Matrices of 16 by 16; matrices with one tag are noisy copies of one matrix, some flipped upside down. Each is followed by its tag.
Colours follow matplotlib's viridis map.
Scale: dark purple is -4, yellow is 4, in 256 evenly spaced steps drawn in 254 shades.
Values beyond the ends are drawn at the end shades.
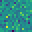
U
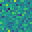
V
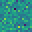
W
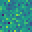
V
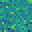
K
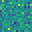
W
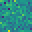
V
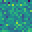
K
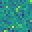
K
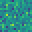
U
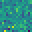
K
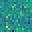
U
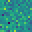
V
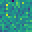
U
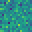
V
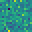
V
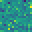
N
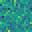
V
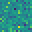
W
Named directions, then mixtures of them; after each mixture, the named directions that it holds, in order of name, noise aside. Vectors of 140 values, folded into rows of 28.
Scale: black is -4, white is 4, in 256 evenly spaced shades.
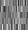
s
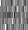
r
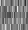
r, s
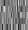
s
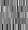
s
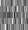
r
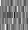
r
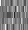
r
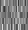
s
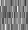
r, s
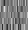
s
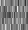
r, s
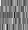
r, s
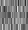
r, s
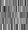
s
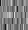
r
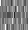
r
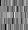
r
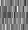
r, s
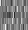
r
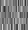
s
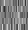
s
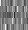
r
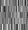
s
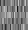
r, s
